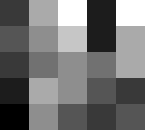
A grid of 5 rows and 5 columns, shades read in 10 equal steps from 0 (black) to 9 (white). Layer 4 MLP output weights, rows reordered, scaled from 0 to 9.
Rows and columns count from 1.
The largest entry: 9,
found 2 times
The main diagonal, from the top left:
2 5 5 3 3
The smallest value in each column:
0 4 3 1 2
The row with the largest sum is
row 1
